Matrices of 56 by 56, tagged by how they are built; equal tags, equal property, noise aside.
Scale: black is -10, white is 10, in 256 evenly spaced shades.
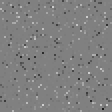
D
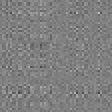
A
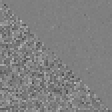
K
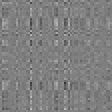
A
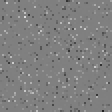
D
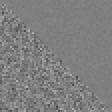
K
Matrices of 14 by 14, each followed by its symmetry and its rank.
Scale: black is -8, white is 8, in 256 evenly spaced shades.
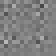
antisymmetric, rank two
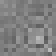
symmetric, rank three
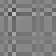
symmetric, rank one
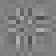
antisymmetric, rank two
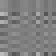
neither, rank one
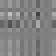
neither, rank one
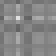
symmetric, rank one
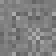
symmetric, rank three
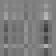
neither, rank one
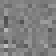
neither, rank three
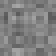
antisymmetric, rank two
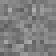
neither, rank three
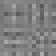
antisymmetric, rank two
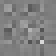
symmetric, rank three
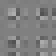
symmetric, rank one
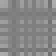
symmetric, rank one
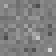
symmetric, rank three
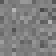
neither, rank three
